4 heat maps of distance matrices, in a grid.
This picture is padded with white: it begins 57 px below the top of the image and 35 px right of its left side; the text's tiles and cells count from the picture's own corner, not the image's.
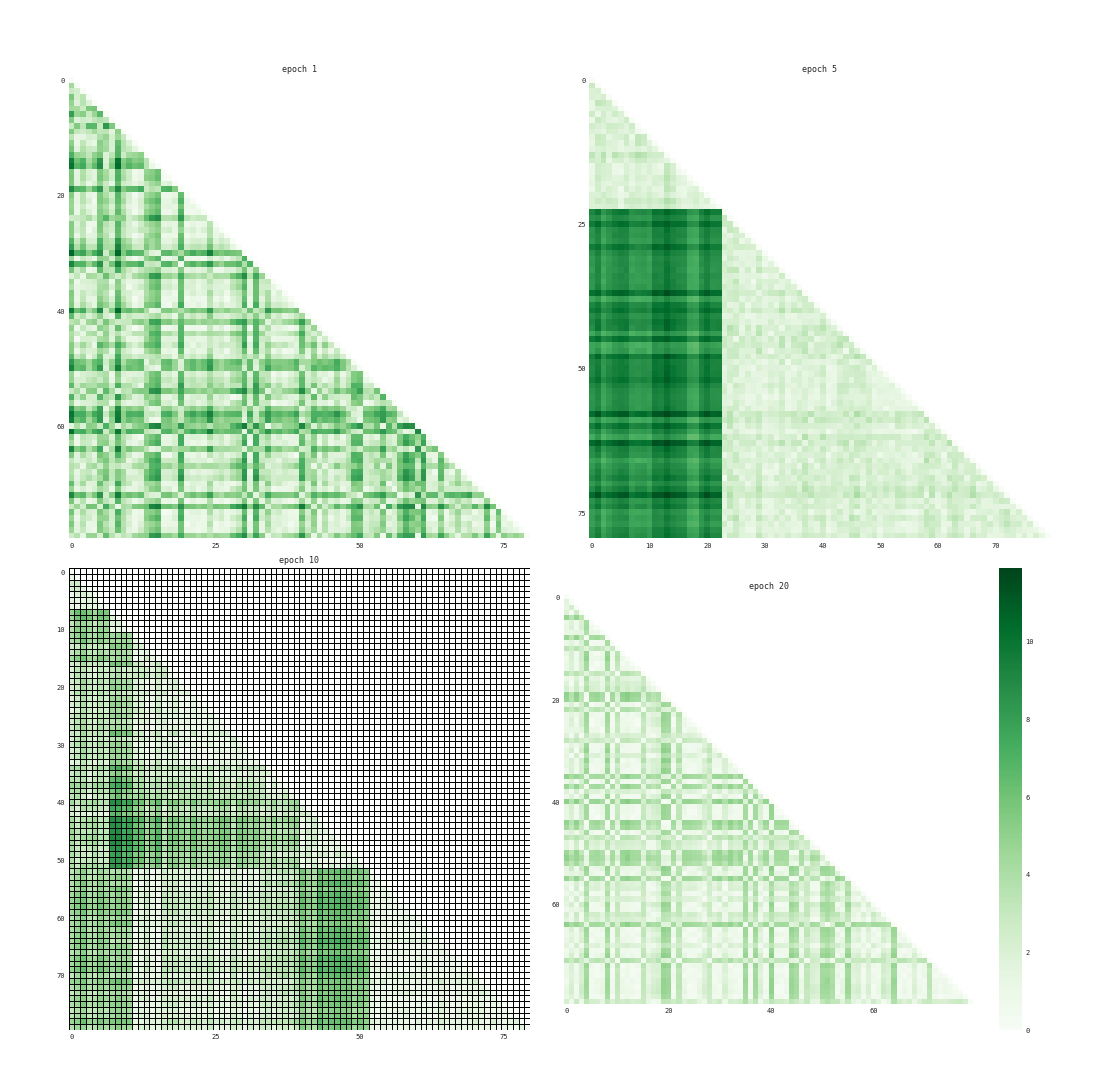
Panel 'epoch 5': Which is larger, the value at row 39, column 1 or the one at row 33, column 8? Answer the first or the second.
the first
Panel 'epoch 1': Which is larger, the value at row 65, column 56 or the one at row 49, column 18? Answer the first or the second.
the second
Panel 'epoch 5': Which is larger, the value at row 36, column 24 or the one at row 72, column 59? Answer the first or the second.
the second
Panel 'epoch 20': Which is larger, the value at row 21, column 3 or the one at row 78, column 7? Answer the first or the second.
the first
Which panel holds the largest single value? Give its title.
epoch 5
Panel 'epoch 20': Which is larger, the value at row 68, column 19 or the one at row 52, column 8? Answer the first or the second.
the first
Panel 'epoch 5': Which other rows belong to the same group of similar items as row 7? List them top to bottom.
0, 1, 2, 3, 4, 5, 6, 8, 9, 10, 11, 12, 13, 14, 15, 16, 17, 18, 19, 20, 21, 22
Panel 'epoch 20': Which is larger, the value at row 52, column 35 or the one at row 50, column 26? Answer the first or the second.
the second
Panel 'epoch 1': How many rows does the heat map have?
80
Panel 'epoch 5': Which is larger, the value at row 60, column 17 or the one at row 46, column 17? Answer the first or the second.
the first
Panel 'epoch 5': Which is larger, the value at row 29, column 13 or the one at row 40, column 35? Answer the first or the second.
the first
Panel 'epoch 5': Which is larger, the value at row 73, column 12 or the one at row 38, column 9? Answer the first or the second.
the first
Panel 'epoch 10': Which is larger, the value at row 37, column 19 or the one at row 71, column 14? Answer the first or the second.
the first
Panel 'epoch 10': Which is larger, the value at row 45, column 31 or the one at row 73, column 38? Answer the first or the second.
the first
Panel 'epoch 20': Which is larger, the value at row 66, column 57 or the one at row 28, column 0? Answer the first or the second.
the second
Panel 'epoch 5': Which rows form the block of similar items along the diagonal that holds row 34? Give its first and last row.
23 to 79
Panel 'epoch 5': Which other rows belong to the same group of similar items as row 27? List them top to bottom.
23, 24, 25, 26, 28, 29, 30, 31, 32, 33, 34, 35, 36, 37, 38, 39, 40, 41, 42, 43, 44, 45, 46, 47, 48, 49, 50, 51, 52, 53, 54, 55, 56, 57, 58, 59, 60, 61, 62, 63, 64, 65, 66, 67, 68, 69, 70, 71, 72, 73, 74, 75, 76, 77, 78, 79
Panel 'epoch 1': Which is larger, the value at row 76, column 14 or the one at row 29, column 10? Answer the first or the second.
the first
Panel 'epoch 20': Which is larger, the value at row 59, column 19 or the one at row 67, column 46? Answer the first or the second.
the first
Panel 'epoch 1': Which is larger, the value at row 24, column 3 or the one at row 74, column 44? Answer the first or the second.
the first
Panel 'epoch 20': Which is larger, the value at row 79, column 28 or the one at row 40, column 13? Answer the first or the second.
the second
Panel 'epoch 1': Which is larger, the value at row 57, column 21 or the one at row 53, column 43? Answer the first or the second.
the first
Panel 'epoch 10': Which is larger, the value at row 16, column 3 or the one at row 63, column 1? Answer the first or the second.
the second
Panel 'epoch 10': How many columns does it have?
80
